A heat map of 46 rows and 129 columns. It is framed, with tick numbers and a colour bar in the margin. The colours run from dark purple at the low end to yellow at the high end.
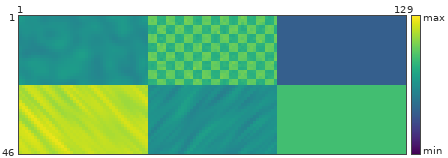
The table splits into 2 rows of 3 panels. Panel 1,1: middling, blotchy, faint in contrast. Panel 1,2: high, checkered. Panel 1,3: low, flat. Panel 2,1: very high, slanting down to the right, faint in contrast. Panel 2,2: middling, slanting up to the right, faint in contrast. Panel 2,3: high, flat.
